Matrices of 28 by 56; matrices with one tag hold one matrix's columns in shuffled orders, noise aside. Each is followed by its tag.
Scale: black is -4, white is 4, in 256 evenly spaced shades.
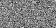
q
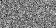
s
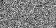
s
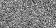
q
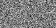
s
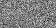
q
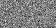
q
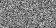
q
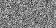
s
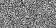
s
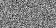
s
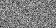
q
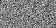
s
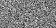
q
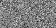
q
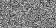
s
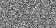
s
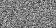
q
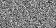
q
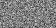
q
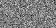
s
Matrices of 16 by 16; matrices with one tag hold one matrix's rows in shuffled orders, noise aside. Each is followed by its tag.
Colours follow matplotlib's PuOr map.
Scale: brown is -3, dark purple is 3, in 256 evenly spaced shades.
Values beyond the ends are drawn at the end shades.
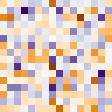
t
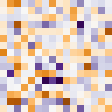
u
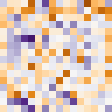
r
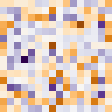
t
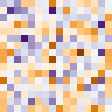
t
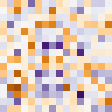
u
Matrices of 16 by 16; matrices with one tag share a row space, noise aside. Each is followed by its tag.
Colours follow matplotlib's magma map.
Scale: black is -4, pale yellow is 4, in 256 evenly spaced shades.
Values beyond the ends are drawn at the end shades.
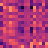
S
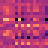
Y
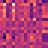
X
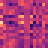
S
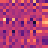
X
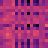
Y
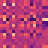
X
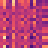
X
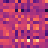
Y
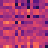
Y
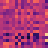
Y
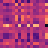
Y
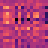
Y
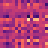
Y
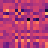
Y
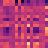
Y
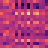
Y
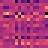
Y
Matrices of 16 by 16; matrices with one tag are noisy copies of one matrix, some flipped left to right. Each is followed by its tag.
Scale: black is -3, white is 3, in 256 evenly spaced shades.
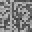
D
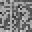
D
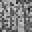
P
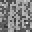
P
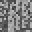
P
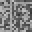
D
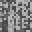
P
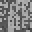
P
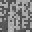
P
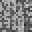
P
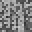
P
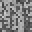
P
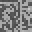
D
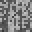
P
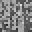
P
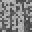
P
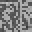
D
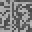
D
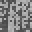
P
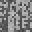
P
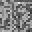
D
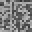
D
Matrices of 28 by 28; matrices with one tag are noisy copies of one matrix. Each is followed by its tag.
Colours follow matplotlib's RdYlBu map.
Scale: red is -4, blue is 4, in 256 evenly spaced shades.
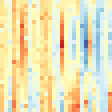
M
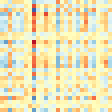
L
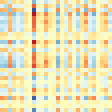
L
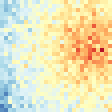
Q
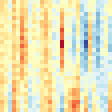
M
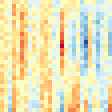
M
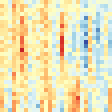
M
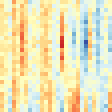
M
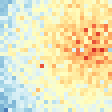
Q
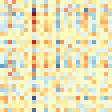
L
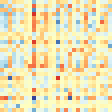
L
